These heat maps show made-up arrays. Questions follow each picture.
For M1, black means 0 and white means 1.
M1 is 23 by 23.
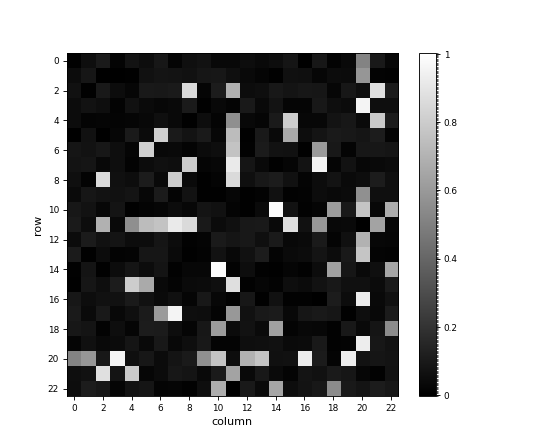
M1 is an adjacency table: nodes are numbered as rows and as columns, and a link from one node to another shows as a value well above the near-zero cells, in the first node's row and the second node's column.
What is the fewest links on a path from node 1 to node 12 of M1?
2
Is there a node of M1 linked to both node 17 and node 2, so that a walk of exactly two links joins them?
yes
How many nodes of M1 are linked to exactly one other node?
8
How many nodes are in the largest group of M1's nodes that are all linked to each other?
4
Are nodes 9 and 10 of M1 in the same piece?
yes
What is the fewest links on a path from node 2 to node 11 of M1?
1
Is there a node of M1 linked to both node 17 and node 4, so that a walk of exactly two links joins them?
yes
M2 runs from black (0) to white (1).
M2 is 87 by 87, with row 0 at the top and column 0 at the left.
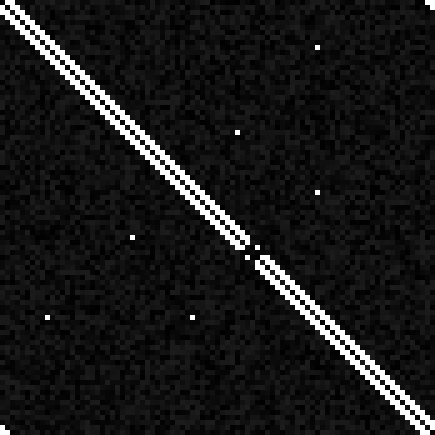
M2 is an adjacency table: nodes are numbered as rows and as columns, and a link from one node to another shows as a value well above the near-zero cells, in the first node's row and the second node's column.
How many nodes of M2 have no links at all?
1
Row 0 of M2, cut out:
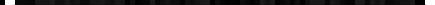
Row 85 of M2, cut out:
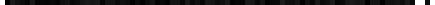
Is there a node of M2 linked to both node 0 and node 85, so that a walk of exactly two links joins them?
yes
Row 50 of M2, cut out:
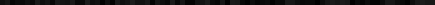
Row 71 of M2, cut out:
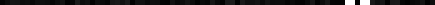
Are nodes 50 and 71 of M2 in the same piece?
no
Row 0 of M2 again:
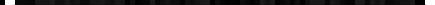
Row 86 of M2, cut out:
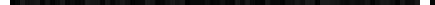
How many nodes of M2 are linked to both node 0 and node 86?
2
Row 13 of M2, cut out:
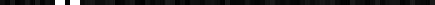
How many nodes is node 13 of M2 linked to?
4
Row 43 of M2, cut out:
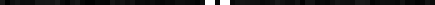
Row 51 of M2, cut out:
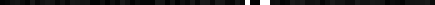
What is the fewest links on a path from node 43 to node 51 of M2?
4
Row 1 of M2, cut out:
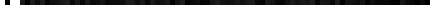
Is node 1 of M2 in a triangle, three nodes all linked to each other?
yes
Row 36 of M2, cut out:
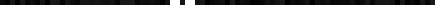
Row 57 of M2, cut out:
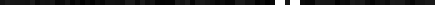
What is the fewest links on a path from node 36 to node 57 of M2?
5
